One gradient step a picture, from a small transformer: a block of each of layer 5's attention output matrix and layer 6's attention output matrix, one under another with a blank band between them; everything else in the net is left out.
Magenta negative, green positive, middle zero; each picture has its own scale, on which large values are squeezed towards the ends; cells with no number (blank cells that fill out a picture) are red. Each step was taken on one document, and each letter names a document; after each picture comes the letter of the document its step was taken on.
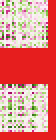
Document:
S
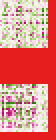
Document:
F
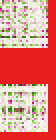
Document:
S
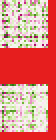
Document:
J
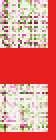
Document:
J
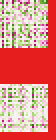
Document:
S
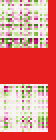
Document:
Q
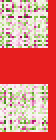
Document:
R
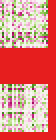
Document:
S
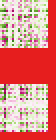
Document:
J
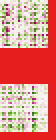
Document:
J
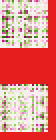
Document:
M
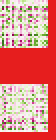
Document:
R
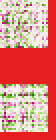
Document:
J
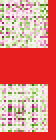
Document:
S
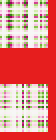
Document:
Q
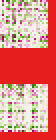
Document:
S
